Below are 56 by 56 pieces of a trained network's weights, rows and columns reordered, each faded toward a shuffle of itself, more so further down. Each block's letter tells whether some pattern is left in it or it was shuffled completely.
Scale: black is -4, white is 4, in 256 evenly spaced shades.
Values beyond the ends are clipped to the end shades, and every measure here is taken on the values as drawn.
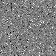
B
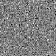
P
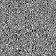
P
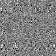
P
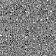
P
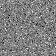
B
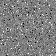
B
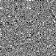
P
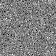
B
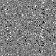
P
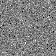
B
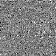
P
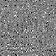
P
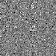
P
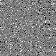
P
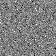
B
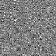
P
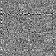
P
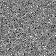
B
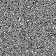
B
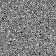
B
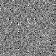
P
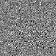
P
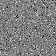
B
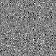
P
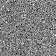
B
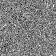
B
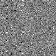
P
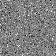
B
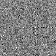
P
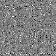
P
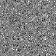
P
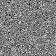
B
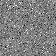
B
